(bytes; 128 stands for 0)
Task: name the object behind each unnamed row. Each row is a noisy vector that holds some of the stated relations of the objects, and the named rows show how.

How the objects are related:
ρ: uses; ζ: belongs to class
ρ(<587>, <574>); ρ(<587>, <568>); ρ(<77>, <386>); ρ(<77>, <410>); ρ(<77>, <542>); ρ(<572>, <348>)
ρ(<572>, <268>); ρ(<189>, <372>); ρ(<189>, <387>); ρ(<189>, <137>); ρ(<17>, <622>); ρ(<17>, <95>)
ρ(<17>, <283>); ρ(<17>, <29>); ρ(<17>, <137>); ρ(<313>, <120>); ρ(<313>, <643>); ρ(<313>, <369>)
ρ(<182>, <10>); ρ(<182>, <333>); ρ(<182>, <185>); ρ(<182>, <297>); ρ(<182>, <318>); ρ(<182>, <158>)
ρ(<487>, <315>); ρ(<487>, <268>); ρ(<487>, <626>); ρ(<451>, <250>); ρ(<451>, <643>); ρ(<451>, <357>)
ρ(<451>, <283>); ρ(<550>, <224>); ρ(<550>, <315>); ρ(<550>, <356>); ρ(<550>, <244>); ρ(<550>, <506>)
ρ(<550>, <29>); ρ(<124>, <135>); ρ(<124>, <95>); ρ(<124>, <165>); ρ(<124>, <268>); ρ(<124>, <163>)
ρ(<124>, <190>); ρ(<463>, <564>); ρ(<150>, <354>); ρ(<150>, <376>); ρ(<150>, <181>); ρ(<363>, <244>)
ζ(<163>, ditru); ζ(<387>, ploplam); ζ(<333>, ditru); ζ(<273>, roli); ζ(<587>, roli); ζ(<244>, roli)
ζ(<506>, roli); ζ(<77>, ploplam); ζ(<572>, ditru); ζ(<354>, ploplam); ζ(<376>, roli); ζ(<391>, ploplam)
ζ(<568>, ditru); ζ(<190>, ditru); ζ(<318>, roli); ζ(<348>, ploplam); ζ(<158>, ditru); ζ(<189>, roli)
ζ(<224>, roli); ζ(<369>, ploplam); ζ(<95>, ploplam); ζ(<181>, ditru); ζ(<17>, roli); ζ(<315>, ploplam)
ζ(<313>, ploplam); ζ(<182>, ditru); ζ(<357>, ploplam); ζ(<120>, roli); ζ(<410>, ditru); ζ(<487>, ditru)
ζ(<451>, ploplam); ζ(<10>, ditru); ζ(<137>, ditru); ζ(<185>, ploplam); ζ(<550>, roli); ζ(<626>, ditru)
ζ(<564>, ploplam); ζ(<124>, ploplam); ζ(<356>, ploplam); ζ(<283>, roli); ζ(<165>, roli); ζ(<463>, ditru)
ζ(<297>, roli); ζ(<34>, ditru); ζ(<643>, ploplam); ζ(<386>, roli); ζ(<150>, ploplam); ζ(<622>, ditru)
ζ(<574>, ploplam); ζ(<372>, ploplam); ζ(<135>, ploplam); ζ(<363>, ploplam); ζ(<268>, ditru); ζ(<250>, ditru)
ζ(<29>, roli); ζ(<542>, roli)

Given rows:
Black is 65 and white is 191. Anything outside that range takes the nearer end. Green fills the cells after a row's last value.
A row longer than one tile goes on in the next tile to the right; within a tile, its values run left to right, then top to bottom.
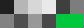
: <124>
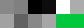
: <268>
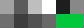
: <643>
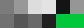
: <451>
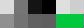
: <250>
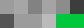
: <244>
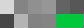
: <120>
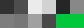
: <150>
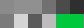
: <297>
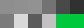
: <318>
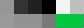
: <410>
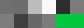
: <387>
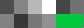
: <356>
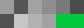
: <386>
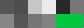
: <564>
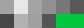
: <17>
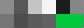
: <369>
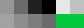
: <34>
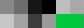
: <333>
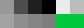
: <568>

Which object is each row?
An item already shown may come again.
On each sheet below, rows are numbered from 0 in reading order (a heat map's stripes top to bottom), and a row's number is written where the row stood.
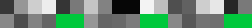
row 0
<363>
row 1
<137>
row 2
<391>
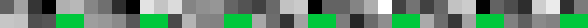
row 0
<182>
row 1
<463>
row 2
<120>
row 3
<185>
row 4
<95>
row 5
<185>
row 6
<354>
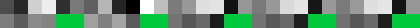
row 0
<354>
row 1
<487>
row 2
<451>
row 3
<451>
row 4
<451>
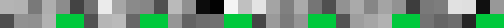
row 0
<29>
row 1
<550>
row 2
<622>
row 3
<283>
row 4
<165>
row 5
<313>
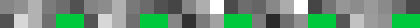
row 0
<587>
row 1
<587>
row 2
<315>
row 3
<95>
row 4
<273>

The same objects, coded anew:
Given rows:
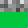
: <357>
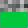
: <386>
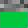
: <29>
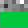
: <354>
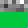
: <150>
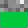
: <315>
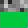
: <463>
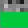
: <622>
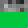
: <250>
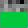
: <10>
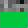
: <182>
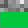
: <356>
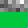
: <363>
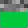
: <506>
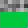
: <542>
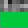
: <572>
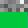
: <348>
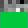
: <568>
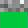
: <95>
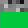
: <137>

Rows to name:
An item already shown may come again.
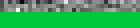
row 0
<568>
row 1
<34>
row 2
<369>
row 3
<283>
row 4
<185>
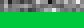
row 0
<487>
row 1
<587>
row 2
<391>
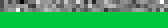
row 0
<568>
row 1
<574>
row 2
<357>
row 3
<463>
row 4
<283>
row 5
<348>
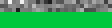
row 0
<451>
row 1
<250>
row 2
<550>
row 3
<189>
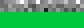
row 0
<564>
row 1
<313>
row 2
<124>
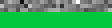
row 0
<120>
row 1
<165>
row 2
<354>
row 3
<17>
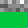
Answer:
<391>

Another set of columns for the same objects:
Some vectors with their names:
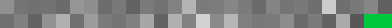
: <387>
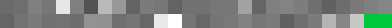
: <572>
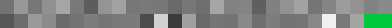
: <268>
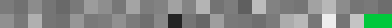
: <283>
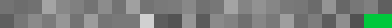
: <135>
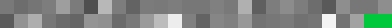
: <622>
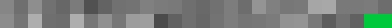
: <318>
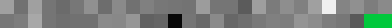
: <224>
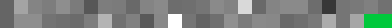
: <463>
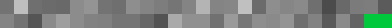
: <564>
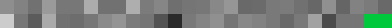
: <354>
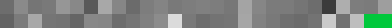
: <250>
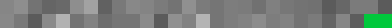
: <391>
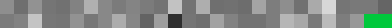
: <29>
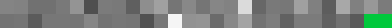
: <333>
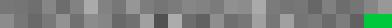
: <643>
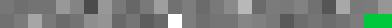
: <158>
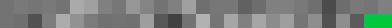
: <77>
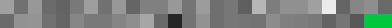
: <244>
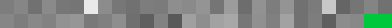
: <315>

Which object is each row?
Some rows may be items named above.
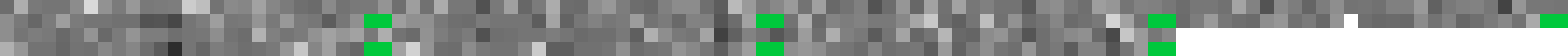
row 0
<357>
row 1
<568>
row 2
<189>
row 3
<34>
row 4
<120>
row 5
<587>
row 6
<568>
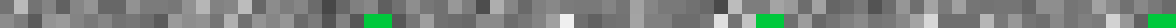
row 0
<564>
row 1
<250>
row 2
<189>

